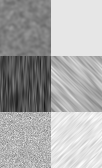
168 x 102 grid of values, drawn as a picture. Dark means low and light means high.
It is made of 3 by 2 panels. Panel 1,1: middling, blotchy, faint in contrast. Panel 1,2: very high, flat. Panel 2,1: low, streaked downward. Panel 2,2: high, slanting down to the right. Panel 3,1: high, fine-grained. Panel 3,2: very high, slanting up to the right, faint in contrast.
